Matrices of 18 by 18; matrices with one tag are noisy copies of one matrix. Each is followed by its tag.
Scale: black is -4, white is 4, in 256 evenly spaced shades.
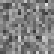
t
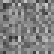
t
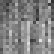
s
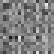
t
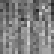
s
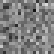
t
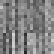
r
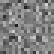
t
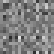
t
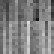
s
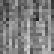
s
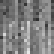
s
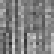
r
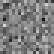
t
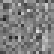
t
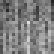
s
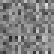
t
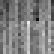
s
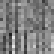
r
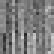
r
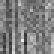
r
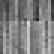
s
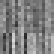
r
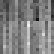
s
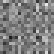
t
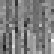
r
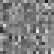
t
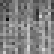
s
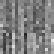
r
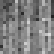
s
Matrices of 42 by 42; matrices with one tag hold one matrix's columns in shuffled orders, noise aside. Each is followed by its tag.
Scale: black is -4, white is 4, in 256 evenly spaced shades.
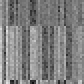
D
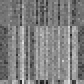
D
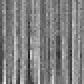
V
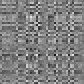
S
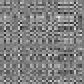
S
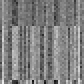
D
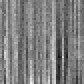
V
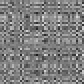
S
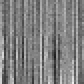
V
